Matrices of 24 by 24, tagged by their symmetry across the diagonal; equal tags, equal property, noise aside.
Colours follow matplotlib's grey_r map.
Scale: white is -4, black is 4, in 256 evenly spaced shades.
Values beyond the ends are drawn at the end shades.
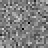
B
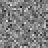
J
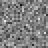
J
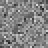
B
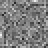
B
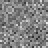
B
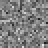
J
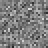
B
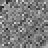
B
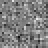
J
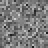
B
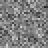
J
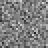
J
